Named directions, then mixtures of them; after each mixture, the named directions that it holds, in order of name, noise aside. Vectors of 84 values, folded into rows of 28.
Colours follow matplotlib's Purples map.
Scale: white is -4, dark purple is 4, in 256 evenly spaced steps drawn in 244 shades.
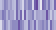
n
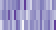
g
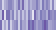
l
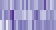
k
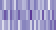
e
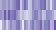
g, k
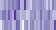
g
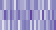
e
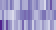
g, k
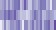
g, k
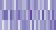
e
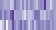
k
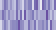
n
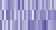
l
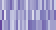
k, l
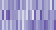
g, l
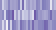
k, l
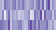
e, l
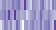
g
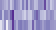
k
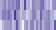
g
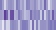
e, k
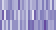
l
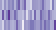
g, l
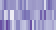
e, k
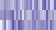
k, n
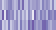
l
